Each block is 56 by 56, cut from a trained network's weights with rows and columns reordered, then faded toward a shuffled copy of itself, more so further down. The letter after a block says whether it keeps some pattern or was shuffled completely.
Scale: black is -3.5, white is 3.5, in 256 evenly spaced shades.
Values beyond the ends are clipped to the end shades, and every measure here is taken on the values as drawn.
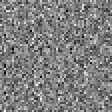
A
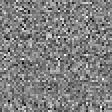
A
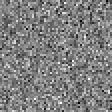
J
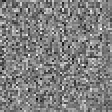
A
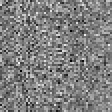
A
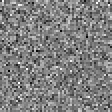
J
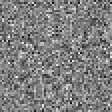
A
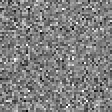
A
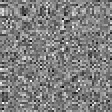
A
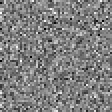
A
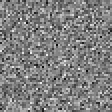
J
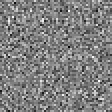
A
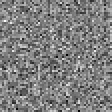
A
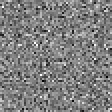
A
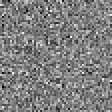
A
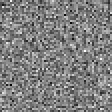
A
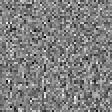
A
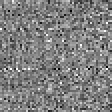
A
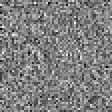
A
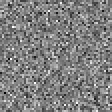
J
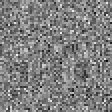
A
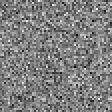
J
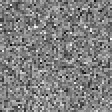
J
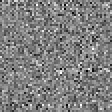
A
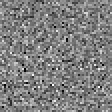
A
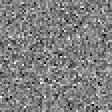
J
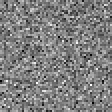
J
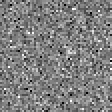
J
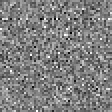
A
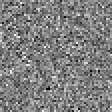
J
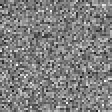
J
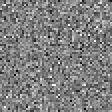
A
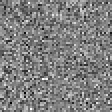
A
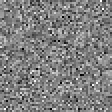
A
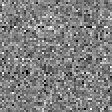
A
